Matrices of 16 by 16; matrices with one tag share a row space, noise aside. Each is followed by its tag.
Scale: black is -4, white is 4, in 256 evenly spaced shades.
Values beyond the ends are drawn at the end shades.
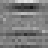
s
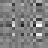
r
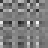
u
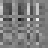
u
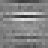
s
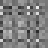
u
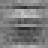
s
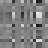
r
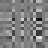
r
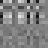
u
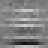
s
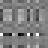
u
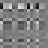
u
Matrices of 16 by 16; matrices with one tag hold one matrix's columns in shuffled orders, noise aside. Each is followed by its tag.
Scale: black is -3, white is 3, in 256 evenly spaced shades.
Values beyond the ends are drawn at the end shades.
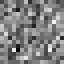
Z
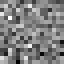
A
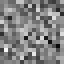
Z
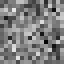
Z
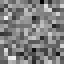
A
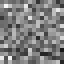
A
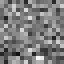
A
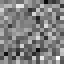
A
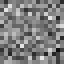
A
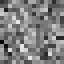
Z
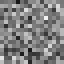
A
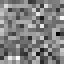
A
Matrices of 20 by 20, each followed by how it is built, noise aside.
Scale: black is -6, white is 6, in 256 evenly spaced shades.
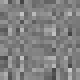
low rank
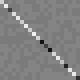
diagonal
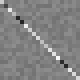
diagonal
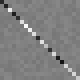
diagonal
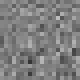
low rank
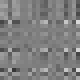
low rank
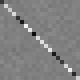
diagonal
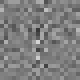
low rank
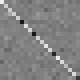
diagonal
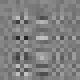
low rank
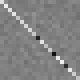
diagonal
